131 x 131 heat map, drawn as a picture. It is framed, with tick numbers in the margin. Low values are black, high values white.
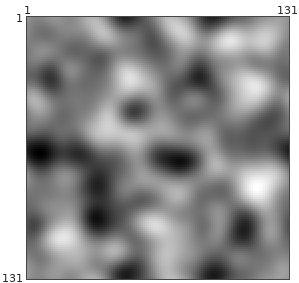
Neither half mirrors the other. The middle left is the ninth with the lowest average. There are no lone odd cells. No row or column stands out. The histogram is bell-shaped.
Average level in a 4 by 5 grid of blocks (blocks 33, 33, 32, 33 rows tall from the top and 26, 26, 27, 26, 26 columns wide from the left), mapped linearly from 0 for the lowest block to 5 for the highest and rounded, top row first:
2 3 3 3 5
2 4 3 2 3
1 0 2 3 5
4 2 4 2 2
